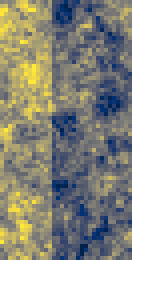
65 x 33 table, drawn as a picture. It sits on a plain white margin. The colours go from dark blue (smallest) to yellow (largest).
The texture is blotchy. The ninth with the highest average is the top left. The left part is higher, up to a seam about 40% of the way across.
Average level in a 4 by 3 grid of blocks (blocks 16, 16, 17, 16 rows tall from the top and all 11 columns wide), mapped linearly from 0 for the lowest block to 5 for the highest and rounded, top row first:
511 | 520 | 301 | 400
